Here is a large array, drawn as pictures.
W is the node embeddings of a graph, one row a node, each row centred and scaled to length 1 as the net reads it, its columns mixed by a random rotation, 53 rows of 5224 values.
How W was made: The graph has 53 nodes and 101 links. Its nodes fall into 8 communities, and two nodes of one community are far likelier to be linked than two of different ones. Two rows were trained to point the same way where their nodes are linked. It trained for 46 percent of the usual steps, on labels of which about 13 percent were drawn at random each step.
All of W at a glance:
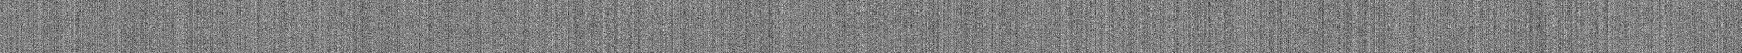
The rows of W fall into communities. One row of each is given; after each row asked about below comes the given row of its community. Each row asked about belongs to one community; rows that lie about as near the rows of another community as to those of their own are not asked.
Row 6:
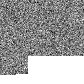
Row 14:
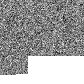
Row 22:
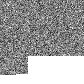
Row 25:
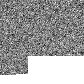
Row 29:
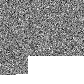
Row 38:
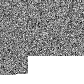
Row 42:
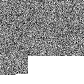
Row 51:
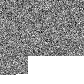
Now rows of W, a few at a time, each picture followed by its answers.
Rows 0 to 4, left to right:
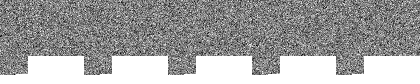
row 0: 14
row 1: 6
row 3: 22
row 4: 29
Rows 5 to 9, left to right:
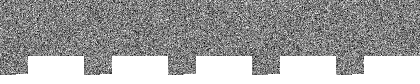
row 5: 6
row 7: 14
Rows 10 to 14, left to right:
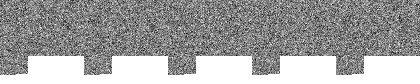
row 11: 14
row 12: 6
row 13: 42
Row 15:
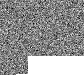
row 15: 42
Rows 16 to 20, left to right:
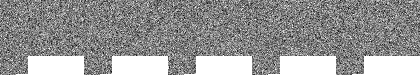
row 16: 29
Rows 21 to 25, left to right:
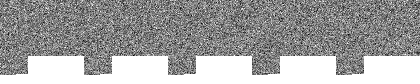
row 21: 25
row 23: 42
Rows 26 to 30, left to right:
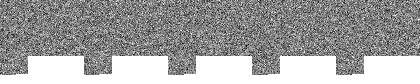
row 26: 29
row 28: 42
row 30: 29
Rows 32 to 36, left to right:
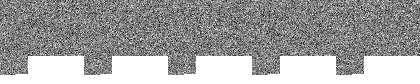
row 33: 51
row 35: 42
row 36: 14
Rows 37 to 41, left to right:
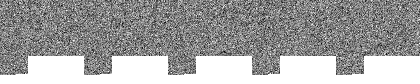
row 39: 25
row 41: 6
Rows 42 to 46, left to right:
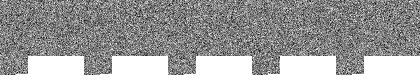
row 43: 38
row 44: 14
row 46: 29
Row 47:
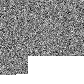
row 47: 25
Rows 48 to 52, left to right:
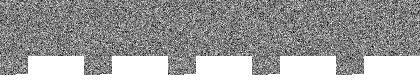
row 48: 38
